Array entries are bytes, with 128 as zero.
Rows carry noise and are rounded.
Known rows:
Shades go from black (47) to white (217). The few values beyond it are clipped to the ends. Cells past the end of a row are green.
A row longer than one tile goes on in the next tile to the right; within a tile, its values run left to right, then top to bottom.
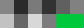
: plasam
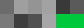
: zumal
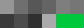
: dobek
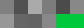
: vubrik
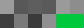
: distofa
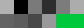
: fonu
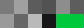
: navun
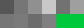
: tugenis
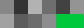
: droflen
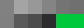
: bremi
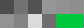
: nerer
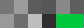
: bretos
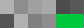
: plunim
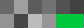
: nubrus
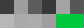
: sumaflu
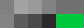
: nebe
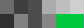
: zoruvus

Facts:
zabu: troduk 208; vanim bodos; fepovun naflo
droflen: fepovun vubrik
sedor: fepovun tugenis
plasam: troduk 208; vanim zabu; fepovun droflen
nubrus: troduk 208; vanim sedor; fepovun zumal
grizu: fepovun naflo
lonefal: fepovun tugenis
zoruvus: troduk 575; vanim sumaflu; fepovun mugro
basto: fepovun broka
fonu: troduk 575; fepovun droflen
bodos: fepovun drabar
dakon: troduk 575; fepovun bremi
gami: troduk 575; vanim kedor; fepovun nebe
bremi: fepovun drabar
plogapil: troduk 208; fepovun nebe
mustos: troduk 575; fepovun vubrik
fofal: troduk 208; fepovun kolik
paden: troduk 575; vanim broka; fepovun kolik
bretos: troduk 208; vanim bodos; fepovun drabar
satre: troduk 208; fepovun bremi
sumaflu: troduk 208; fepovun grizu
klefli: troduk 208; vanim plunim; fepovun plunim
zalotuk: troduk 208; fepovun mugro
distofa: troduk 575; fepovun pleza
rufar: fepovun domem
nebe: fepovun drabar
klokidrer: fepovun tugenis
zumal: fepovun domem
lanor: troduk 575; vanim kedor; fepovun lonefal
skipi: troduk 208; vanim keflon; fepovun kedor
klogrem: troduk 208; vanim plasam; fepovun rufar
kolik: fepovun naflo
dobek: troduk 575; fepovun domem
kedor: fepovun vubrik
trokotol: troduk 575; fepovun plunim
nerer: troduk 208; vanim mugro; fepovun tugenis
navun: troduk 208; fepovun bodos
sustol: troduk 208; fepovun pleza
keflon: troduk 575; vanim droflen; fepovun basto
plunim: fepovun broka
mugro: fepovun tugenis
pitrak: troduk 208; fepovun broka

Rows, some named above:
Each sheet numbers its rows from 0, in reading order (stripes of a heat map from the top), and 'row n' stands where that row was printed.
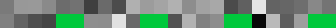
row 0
drabar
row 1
zalotuk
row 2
plunim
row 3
trokotol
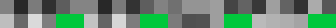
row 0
plasam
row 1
plasam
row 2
domem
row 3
fofal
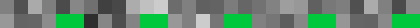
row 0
vubrik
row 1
zoruvus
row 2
sustol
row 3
pleza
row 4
vubrik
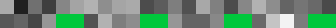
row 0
mustos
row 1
plunim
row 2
vubrik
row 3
klefli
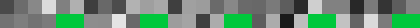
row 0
mugro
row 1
zalotuk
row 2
kolik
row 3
paden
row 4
plasam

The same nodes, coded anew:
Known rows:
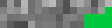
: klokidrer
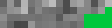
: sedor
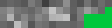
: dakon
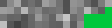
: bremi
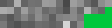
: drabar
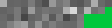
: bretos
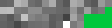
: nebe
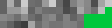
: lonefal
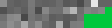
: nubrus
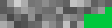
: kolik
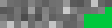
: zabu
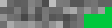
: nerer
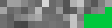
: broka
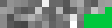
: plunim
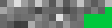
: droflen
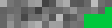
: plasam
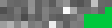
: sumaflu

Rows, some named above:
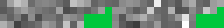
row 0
kolik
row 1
plunim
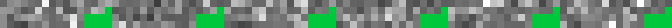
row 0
plunim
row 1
fofal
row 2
basto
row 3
keflon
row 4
mugro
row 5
grizu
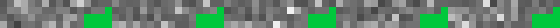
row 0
naflo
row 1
zabu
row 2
sumaflu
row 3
plasam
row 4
zoruvus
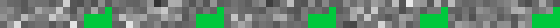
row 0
trokotol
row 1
distofa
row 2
mustos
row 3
pleza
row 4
pitrak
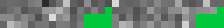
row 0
paden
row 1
klefli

